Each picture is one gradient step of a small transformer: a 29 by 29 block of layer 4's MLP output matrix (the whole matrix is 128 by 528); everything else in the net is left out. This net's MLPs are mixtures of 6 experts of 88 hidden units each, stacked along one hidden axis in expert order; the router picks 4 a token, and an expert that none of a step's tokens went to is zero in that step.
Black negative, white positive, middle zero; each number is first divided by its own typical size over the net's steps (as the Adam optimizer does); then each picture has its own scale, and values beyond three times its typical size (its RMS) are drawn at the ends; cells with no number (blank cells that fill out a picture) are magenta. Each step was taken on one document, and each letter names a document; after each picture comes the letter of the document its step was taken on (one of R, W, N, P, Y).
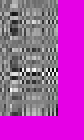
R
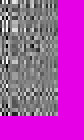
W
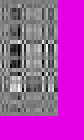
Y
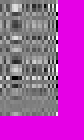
R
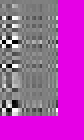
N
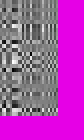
N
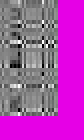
Y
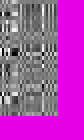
W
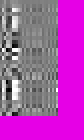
N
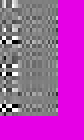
N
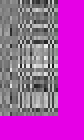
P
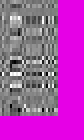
Y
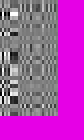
W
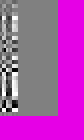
N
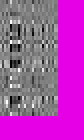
Y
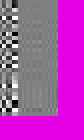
N
